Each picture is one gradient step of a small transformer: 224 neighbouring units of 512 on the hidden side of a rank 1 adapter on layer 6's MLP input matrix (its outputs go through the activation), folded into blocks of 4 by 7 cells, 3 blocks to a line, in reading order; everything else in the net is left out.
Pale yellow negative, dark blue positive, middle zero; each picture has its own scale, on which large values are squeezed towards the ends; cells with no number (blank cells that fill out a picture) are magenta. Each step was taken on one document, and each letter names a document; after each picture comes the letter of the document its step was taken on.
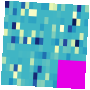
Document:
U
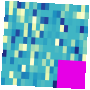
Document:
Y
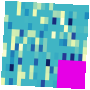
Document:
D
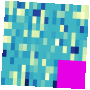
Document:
Y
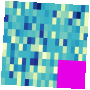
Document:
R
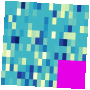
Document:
R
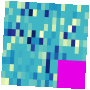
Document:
U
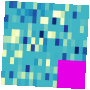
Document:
D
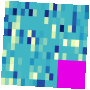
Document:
U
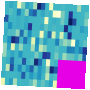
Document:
D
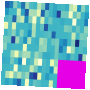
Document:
R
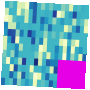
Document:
R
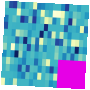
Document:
D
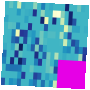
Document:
D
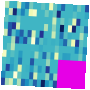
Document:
U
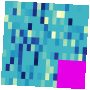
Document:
D
